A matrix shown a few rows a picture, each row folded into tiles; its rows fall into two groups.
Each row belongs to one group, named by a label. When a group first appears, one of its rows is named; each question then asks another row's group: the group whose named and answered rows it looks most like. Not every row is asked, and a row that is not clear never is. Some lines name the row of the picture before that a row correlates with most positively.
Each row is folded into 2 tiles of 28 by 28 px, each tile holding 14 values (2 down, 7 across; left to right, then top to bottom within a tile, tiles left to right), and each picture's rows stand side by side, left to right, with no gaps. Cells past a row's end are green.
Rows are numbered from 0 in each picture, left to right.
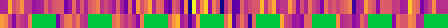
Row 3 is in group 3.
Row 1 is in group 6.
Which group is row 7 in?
6
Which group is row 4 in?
3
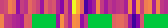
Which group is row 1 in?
6
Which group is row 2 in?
3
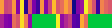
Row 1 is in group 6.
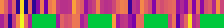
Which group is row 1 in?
6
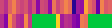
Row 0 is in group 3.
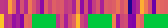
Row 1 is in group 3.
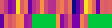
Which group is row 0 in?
6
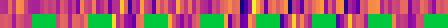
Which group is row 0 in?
6
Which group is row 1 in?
3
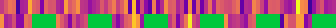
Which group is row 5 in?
6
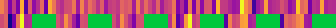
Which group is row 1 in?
3
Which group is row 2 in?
3
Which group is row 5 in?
6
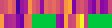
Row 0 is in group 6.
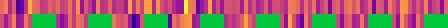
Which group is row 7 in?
3
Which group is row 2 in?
3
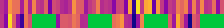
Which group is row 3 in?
3
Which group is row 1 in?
6
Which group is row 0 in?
3
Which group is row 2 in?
3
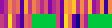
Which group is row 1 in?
3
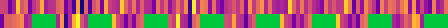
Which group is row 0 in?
6
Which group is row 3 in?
3
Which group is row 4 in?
3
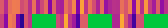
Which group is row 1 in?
3
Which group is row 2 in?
3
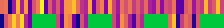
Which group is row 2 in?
3
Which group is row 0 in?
6
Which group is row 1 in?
3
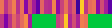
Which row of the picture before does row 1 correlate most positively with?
2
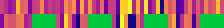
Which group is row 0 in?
6
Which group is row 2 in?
3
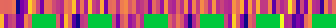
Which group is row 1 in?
3
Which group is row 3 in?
3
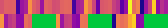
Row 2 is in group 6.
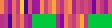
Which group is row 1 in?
3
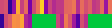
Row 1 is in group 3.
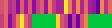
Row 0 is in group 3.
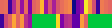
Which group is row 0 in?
6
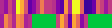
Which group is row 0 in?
6
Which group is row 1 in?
6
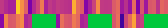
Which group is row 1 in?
6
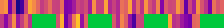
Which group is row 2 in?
3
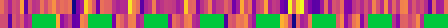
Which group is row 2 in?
6
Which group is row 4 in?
6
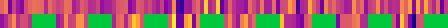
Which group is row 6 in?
6
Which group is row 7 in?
3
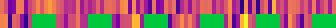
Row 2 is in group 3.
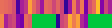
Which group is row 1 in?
6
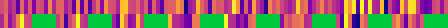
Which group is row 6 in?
3
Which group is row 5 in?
6
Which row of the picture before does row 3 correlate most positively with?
0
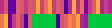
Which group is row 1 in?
6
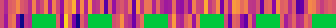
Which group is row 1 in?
3
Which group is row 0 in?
3
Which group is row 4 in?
3
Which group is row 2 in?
3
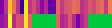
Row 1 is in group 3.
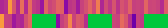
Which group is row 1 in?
6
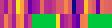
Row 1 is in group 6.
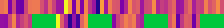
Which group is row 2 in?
6
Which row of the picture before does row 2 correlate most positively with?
0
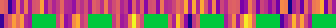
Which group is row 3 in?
3
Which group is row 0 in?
6
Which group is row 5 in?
6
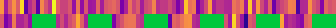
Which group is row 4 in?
3
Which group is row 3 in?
6
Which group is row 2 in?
6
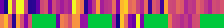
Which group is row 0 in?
6
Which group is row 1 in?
6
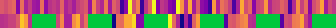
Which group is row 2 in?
6
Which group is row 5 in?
6
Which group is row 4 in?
6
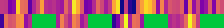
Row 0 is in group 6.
